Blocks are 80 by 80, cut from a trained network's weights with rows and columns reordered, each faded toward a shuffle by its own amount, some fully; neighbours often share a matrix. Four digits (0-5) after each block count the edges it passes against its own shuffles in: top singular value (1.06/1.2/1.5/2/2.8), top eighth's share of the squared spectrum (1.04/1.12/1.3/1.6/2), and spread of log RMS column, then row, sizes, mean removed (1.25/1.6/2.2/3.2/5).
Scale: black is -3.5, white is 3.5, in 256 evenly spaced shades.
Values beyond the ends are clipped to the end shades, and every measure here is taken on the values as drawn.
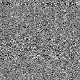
2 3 0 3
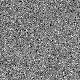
0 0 0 0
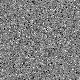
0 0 0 0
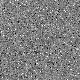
0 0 0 0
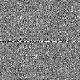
3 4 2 2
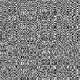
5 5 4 2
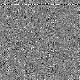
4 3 2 1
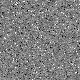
0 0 0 0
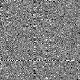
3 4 2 2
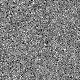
0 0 0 0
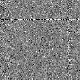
3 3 2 2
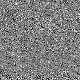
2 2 0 2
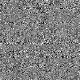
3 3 1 3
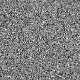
2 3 0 2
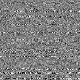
3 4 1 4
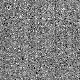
2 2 0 1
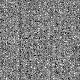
2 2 0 1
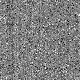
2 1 0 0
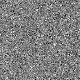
2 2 0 2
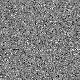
1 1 0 1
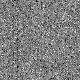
1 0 0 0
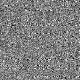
3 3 0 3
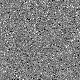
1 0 0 0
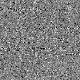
2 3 0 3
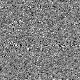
2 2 0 2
